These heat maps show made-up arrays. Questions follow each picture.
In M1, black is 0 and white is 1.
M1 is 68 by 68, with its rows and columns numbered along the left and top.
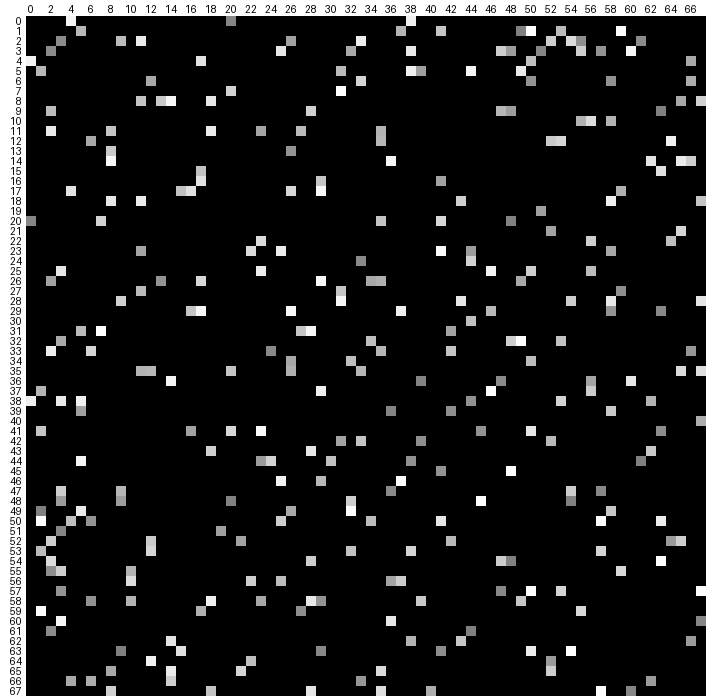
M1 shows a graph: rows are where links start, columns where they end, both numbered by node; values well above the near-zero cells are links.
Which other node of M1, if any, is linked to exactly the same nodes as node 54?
node 9
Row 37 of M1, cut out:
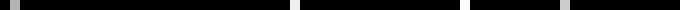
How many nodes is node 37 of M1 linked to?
4
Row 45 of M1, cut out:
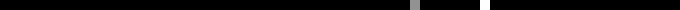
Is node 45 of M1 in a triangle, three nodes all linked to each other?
no
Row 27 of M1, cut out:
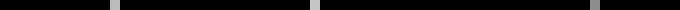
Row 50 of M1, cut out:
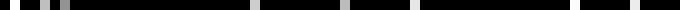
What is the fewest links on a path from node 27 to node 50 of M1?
3
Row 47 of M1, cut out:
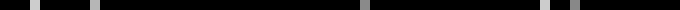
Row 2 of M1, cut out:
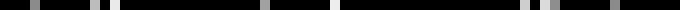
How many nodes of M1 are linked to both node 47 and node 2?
3
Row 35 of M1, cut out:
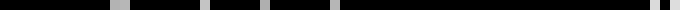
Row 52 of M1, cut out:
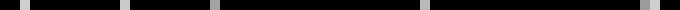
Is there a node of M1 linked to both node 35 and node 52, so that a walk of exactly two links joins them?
yes
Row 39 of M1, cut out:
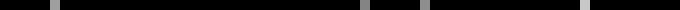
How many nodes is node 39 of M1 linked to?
4
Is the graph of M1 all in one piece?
yes
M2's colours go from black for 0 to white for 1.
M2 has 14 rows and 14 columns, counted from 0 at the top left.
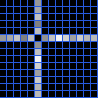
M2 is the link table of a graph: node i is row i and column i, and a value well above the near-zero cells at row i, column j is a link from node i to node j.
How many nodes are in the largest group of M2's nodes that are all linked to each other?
2
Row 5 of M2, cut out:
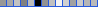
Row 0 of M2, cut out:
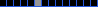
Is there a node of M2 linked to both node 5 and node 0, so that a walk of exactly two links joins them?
no
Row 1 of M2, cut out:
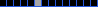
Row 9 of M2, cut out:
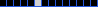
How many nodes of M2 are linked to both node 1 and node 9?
1
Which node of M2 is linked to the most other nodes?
node 5
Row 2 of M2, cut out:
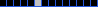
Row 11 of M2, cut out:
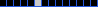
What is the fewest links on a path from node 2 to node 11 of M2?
2
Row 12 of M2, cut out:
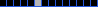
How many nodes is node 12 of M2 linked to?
1
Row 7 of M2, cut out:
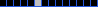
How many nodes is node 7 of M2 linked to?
1
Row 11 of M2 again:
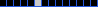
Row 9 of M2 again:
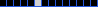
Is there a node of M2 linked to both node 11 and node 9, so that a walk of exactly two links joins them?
yes
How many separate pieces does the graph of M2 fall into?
1
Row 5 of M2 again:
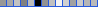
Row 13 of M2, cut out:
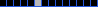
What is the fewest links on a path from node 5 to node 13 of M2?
1
